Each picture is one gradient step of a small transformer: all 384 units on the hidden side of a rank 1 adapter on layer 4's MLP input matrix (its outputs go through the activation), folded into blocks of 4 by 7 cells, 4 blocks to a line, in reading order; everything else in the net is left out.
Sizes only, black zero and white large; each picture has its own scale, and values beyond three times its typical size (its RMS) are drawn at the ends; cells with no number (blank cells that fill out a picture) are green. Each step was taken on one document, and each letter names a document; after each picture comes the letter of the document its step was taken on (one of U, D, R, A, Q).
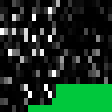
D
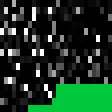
D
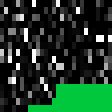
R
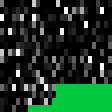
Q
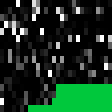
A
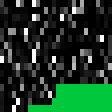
R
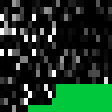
D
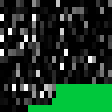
Q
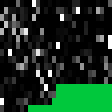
A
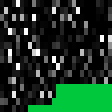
R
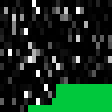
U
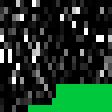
R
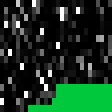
A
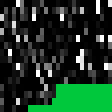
A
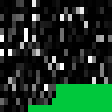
Q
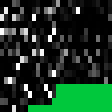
D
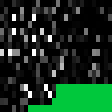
D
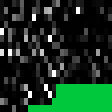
D
